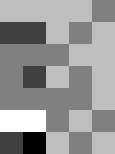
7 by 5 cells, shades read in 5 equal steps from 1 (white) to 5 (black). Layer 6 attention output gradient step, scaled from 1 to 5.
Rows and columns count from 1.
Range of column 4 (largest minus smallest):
1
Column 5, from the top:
3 2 2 2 2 3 2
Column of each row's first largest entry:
5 1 1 2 1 3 2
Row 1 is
2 2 2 2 3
